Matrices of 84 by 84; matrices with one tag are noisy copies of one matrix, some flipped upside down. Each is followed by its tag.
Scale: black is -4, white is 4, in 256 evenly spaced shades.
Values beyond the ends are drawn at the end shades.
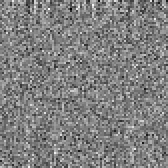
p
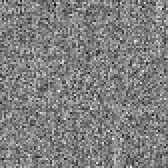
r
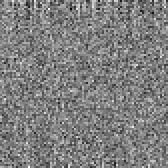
p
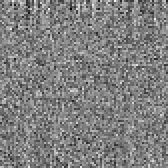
p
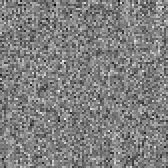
r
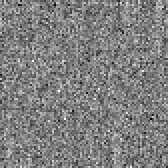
r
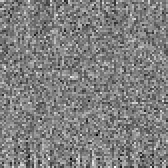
p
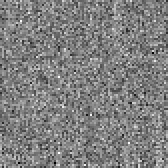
r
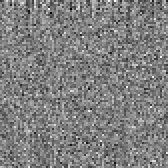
p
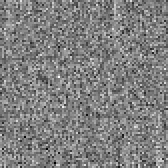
r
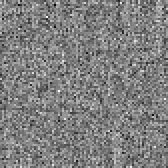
r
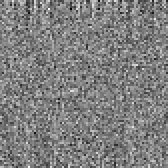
p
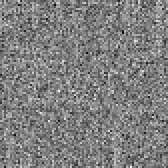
r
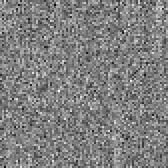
r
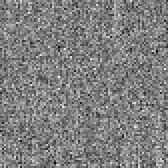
r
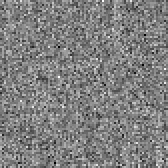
r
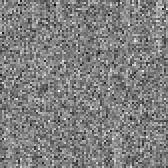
r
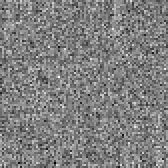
r
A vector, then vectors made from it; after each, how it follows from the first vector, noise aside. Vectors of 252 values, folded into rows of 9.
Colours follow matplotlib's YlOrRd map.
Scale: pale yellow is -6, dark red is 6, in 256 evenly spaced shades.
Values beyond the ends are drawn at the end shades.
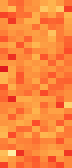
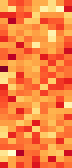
scaled up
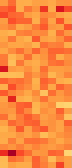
sign-scrambled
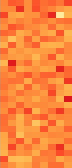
reversed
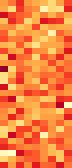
scaled up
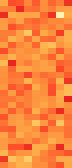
reversed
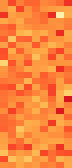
reversed
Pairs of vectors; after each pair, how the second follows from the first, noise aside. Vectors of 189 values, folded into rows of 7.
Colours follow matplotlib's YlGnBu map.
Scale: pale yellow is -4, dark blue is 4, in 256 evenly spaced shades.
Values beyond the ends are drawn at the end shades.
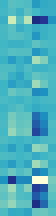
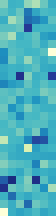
shuffled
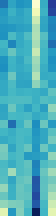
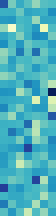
shuffled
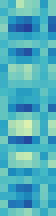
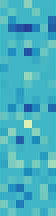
partly zeroed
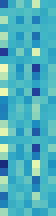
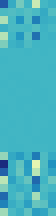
partly zeroed
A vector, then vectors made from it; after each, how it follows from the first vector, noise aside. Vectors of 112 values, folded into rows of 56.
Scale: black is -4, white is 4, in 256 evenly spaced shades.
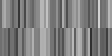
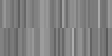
shrunk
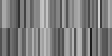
copied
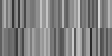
copied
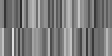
reversed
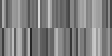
wrapped around
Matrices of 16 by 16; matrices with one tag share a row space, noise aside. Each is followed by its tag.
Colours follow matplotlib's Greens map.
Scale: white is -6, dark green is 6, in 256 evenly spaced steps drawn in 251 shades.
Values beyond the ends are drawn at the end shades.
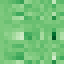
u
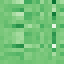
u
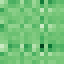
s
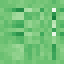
u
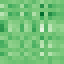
s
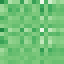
s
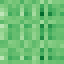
s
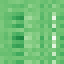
u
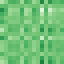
s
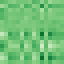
s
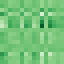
s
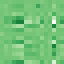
u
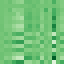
u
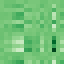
u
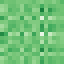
s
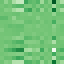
u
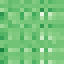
s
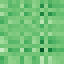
s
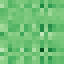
s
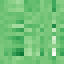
u
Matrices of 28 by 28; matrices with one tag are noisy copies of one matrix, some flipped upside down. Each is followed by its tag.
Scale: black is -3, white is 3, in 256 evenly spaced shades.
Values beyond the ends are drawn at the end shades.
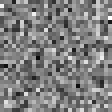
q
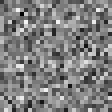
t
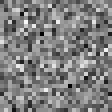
t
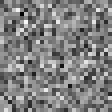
t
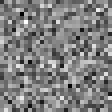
t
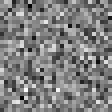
t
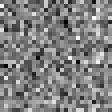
q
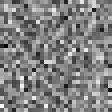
q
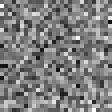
q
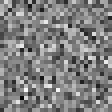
t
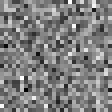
q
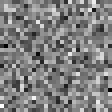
q
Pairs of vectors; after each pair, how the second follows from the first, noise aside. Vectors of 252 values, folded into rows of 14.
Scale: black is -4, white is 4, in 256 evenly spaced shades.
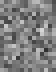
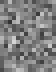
reversed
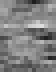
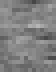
shrunk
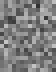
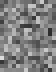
shuffled
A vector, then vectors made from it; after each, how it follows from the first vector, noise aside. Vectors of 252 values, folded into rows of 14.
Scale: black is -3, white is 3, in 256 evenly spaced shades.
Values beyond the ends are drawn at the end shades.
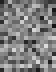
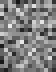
reversed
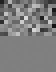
partly zeroed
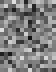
wrapped around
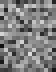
reversed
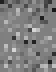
partly zeroed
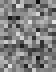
wrapped around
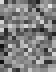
wrapped around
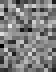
reversed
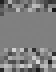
partly zeroed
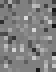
partly zeroed
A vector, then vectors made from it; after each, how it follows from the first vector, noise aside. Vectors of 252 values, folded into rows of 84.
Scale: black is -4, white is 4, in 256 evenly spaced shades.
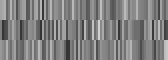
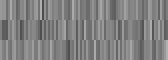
shrunk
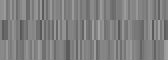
shrunk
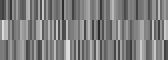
negated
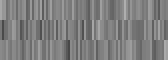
shrunk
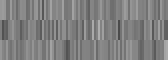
shrunk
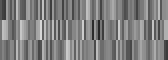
negated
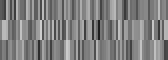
negated
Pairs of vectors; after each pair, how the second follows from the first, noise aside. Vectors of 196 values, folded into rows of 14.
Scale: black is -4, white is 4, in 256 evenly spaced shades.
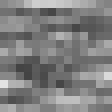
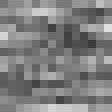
reversed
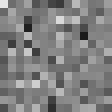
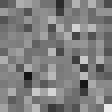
reversed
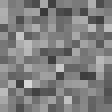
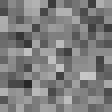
sign-scrambled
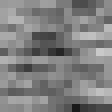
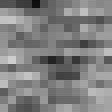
reversed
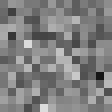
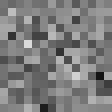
sign-scrambled
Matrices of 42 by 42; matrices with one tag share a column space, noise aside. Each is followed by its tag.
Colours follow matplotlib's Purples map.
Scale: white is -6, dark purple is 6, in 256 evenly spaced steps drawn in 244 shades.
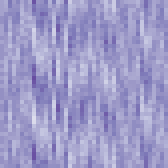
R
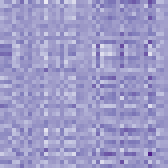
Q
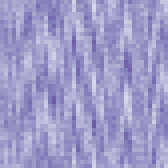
R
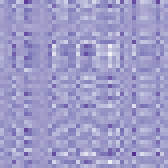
Q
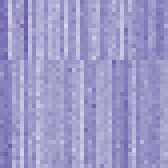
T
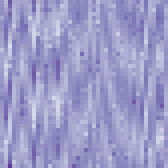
R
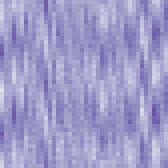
R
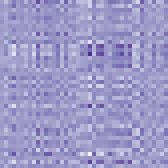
Q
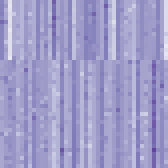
T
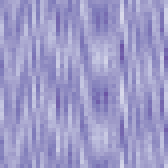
R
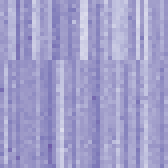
T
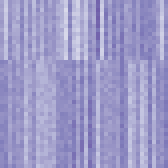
T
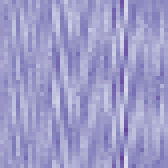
R
